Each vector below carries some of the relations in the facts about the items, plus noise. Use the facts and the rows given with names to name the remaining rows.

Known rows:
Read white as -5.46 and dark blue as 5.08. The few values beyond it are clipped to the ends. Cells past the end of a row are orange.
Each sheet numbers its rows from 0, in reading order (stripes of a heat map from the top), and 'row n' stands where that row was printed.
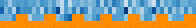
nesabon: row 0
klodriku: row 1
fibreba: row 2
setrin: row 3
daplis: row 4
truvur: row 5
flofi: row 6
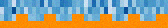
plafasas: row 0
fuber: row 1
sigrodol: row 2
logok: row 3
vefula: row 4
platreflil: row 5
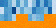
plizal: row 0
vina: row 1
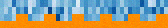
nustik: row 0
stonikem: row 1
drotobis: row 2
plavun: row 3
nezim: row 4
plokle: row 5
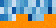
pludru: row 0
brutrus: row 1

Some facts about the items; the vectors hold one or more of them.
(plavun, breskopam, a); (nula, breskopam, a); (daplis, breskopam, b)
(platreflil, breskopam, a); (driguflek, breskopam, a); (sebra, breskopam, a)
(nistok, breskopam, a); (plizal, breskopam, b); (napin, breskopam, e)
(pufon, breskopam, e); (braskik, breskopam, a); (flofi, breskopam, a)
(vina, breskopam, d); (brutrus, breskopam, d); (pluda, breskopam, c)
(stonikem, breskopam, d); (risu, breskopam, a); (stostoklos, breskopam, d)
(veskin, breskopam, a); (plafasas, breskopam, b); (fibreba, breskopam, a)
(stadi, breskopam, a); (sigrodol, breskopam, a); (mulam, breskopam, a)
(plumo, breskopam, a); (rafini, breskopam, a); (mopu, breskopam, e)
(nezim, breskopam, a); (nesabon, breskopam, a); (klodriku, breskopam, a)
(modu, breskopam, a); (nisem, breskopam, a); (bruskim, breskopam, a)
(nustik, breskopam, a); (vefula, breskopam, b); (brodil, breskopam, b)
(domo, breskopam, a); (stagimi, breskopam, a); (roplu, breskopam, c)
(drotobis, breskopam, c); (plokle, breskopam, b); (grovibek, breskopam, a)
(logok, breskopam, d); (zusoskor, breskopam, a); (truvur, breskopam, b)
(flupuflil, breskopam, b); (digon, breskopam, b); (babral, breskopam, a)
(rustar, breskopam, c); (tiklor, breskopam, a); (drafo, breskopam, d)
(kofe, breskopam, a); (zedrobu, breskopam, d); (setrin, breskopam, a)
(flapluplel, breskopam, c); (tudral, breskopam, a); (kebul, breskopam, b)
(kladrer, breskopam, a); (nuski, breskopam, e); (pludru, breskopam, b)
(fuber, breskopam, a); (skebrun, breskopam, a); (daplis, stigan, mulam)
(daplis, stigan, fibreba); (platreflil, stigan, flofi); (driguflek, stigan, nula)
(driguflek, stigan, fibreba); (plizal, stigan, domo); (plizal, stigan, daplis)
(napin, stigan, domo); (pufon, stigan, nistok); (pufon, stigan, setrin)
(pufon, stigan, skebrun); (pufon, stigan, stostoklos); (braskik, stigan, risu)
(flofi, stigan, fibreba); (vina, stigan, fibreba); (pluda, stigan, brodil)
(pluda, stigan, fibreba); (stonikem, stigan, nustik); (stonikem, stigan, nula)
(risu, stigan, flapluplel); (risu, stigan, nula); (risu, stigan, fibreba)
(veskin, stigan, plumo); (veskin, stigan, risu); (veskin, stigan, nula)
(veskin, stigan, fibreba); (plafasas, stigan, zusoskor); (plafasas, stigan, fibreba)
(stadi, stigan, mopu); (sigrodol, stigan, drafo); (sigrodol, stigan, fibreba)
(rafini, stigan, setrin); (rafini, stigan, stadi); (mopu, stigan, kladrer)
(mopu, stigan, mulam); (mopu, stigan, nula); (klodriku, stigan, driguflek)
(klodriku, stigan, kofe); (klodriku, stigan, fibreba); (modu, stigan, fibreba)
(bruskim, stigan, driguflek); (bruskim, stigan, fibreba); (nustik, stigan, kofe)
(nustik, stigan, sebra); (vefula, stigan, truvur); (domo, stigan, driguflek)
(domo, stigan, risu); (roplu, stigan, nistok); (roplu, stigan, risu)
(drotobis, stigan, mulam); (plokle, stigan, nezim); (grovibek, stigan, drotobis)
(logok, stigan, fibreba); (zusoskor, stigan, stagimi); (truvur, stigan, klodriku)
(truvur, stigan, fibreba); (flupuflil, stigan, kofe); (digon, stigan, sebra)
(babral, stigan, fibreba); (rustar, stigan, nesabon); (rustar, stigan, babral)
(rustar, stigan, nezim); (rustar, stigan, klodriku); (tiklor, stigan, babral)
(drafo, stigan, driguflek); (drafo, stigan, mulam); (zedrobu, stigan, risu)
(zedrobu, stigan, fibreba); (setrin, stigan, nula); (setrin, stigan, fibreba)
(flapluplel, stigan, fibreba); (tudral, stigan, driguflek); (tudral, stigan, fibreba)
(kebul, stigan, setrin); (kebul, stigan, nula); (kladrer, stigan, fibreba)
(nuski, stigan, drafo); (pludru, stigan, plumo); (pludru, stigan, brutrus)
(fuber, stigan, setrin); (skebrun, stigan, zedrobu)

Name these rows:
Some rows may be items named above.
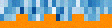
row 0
stonikem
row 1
rustar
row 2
drotobis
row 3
sigrodol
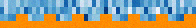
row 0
nula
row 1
klodriku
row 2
drafo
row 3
brutrus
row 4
pufon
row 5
nuski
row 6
fibreba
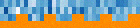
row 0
nuski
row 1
stostoklos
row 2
kofe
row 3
stadi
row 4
sigrodol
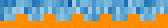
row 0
grovibek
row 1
sigrodol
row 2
rafini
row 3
driguflek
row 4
stadi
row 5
sigrodol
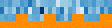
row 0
stagimi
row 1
kebul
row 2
flapluplel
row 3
stagimi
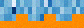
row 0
brodil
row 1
nistok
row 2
risu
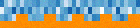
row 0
digon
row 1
zusoskor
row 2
flupuflil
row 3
mopu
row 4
napin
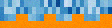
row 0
plumo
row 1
skebrun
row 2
plokle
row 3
sebra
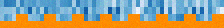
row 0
veskin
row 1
babral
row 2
braskik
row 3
mulam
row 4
pluda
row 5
zedrobu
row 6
nula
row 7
roplu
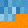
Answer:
tiklor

